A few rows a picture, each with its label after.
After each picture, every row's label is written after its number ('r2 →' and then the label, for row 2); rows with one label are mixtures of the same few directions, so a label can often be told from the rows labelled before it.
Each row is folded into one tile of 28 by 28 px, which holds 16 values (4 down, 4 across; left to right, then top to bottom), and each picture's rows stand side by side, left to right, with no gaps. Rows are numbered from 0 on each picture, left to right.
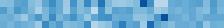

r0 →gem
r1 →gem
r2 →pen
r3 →pen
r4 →pen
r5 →gem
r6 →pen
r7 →pen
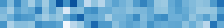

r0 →pen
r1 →pen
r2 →pen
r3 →pen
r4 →gem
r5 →gem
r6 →gem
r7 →gem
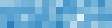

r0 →pen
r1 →pen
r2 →gem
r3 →pen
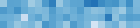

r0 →gem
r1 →gem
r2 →gem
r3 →pen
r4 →pen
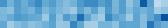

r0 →pen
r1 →pen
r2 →gem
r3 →pen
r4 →pen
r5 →gem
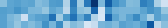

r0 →gem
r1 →gem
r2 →pen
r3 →pen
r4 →gem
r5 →gem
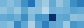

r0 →gem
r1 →gem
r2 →gem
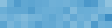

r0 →gem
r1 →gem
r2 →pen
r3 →gem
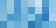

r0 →pen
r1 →pen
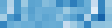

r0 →pen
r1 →gem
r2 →pen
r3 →pen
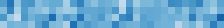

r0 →pen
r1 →gem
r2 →gem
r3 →pen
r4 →pen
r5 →pen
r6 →pen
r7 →gem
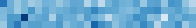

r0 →gem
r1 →pen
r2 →gem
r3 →pen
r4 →gem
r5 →gem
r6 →gem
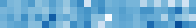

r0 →gem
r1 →gem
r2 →gem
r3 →gem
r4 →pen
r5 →pen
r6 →pen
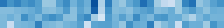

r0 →pen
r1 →gem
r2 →pen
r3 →pen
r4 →gem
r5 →gem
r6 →gem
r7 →gem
